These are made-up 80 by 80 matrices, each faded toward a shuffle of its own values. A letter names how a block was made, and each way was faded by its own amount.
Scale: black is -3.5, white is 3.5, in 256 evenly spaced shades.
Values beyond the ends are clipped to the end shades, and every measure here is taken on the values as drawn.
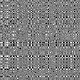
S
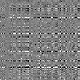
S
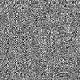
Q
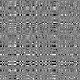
S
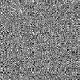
Q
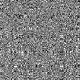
Q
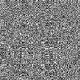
Q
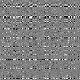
S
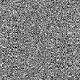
Q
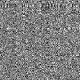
Q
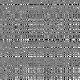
S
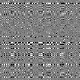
S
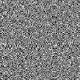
Q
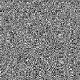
Q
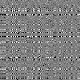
S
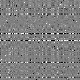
S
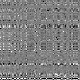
S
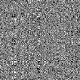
Q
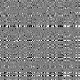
S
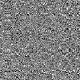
Q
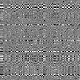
S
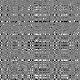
S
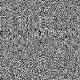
Q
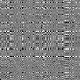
S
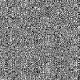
Q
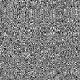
Q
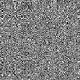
Q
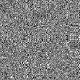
Q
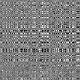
S
